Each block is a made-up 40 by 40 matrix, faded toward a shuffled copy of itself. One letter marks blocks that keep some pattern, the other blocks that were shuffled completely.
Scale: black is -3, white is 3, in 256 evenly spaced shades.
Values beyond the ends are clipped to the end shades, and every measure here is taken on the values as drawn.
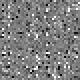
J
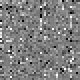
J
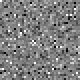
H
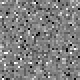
H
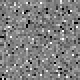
H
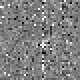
J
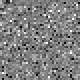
H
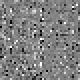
J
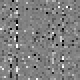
J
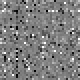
J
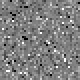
H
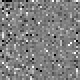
J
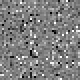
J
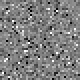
H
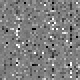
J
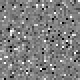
H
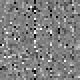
J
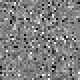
J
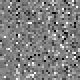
J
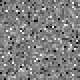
H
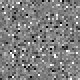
H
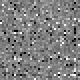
J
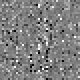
J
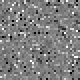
H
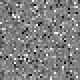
H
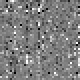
J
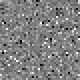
H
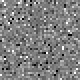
H
